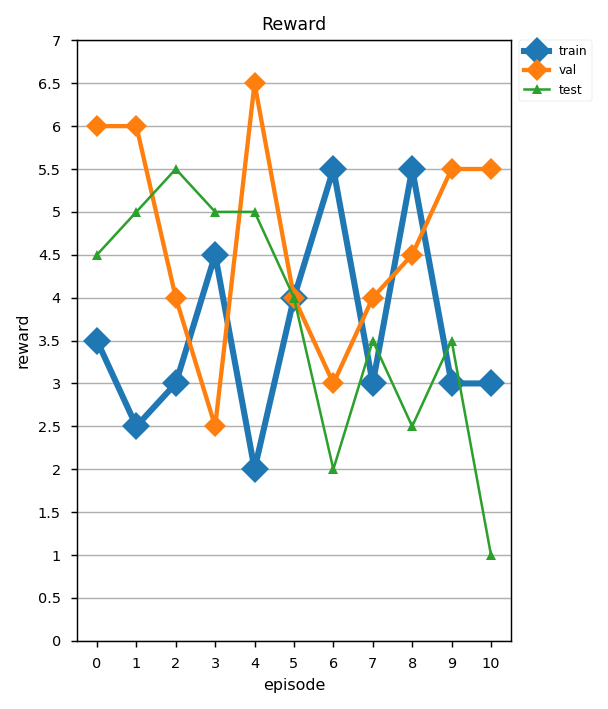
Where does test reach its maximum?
2
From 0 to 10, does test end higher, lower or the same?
lower
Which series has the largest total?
val
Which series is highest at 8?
train
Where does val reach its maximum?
4
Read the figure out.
Title: Reward
x-axis: episode, ticks 0 1 2 3 4 5 6 7 8 9 10
y-axis: reward, ticks 0 0.5 1 1.5 2 2.5 3 3.5 4 4.5 5 5.5 6 6.5 7
Legend: train, val, test
Values:
train: 3.5 2.5 3 4.5 2 4 5.5 3 5.5 3 3
val: 6 6 4 2.5 6.5 4 3 4 4.5 5.5 5.5
test: 4.5 5 5.5 5 5 4 2 3.5 2.5 3.5 1
